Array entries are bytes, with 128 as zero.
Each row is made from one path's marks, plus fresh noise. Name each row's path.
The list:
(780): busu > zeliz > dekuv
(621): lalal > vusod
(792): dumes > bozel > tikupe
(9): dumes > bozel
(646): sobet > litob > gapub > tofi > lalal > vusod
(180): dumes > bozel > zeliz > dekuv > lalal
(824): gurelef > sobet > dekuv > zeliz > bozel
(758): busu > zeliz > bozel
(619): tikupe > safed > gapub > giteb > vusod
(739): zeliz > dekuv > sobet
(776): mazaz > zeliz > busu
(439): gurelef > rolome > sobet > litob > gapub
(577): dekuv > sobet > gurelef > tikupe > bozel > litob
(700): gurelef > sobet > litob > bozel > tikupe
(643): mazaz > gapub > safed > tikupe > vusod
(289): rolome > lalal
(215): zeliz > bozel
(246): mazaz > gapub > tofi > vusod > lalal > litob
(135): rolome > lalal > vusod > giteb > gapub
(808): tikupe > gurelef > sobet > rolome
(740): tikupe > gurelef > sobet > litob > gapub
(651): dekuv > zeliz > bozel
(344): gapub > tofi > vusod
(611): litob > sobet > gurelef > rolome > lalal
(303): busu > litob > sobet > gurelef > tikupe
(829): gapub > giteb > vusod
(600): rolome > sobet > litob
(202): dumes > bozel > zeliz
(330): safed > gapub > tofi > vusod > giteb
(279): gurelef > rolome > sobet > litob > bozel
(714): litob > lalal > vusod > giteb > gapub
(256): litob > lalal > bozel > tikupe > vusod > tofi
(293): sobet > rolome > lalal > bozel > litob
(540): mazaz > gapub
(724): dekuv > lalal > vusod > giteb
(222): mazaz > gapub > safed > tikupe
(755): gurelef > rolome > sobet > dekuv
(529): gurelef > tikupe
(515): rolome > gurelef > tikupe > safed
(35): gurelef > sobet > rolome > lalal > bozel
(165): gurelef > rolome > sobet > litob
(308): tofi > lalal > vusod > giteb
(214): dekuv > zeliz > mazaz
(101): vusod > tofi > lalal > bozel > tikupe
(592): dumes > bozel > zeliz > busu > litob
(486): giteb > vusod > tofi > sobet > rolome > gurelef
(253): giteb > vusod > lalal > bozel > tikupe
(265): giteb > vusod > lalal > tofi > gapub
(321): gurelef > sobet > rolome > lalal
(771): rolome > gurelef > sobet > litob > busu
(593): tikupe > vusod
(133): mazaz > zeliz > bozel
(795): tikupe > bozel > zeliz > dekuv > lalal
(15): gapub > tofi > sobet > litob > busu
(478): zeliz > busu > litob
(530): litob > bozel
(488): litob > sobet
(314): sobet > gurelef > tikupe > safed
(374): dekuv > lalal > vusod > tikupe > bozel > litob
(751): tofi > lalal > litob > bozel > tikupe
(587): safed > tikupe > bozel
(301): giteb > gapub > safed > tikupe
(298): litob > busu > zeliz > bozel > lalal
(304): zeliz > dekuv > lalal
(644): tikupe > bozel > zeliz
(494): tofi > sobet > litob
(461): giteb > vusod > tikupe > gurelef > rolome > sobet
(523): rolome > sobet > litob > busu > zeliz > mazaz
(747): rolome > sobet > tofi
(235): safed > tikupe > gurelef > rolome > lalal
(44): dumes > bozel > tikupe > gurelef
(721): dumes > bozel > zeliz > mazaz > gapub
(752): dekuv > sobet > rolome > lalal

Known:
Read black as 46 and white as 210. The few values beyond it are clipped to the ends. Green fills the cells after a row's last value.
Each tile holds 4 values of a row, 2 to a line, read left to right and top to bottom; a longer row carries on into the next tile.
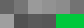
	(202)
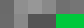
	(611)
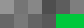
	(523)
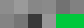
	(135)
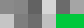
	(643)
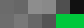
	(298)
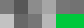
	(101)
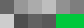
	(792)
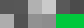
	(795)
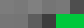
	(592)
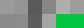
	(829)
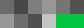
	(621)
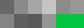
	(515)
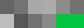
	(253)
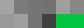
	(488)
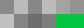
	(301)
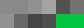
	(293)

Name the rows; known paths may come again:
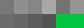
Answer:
(279)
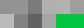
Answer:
(619)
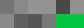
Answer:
(752)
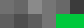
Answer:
(758)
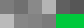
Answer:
(751)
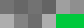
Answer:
(308)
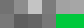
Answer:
(808)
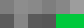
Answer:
(165)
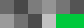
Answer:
(621)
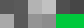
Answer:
(795)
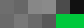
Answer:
(298)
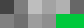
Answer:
(529)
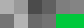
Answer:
(15)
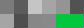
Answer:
(644)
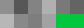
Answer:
(256)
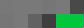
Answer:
(592)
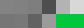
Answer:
(486)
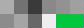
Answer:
(344)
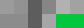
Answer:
(829)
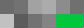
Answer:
(253)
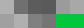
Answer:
(494)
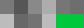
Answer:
(101)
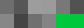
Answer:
(215)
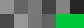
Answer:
(478)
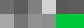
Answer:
(374)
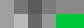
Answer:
(646)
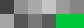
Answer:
(44)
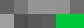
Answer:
(202)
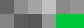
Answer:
(515)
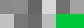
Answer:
(643)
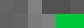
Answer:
(776)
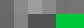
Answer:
(611)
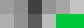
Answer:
(330)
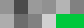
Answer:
(593)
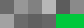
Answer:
(721)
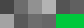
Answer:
(180)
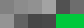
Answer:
(293)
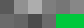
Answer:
(321)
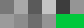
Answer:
(540)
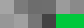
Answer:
(488)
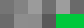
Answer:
(303)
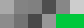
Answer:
(747)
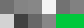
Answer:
(587)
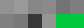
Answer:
(135)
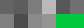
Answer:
(651)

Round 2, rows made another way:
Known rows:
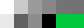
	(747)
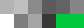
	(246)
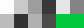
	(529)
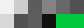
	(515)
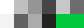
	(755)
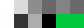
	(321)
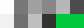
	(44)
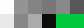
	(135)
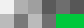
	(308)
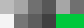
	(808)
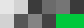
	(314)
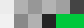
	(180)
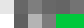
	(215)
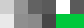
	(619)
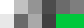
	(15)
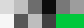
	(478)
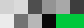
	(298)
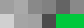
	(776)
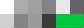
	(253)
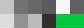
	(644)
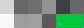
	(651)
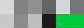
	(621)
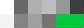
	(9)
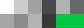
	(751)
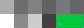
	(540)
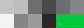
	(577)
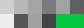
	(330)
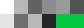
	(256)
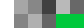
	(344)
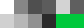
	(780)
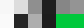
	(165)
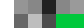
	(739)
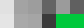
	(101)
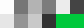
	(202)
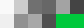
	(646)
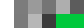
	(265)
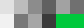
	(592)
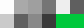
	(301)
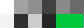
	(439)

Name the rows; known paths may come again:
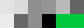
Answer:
(235)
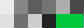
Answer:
(714)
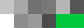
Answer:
(643)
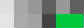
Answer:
(101)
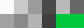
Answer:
(751)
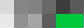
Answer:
(724)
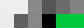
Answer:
(600)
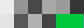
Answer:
(530)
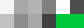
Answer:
(792)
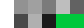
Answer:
(486)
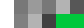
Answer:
(265)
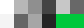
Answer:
(755)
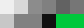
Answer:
(771)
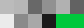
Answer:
(795)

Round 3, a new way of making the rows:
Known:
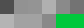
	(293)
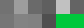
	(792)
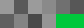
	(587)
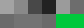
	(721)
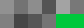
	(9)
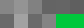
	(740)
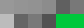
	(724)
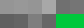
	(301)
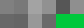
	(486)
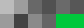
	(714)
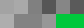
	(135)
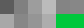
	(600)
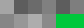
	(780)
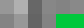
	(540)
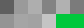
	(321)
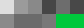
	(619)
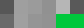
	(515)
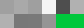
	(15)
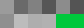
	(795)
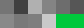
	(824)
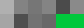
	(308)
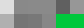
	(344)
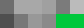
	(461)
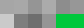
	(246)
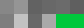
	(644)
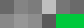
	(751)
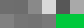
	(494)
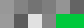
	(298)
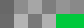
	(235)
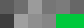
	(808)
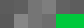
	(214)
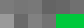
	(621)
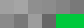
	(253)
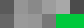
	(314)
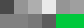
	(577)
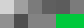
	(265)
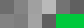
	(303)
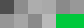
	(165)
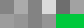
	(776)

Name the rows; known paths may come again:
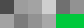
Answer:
(771)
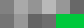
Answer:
(222)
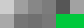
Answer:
(829)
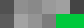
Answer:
(314)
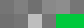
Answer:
(488)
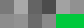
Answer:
(202)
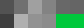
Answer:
(808)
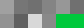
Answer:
(298)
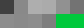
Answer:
(752)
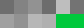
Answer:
(289)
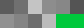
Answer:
(35)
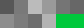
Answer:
(279)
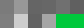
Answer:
(644)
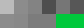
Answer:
(593)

